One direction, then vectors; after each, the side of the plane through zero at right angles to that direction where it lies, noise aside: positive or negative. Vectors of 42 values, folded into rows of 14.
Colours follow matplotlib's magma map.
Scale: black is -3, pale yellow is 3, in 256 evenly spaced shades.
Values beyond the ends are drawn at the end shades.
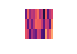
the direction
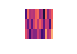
positive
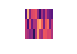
positive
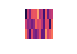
positive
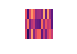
negative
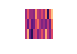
positive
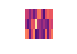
positive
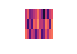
positive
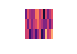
positive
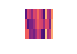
positive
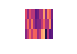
negative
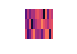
positive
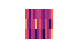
positive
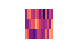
positive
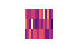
negative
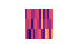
positive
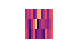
positive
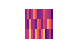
negative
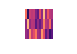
negative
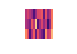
positive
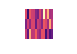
negative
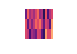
positive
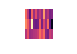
negative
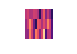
negative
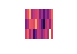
positive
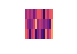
positive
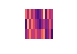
negative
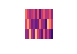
negative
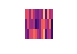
negative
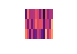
positive
